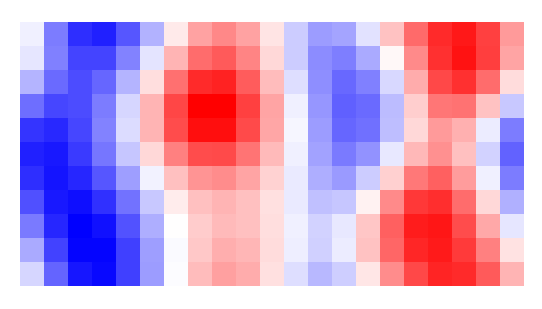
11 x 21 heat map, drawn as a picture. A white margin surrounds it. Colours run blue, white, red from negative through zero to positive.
The ninth with the lowest average is the bottom left. The bottom middle is the smoothest part. Stripes running up and down repeat 2 times from left to right.
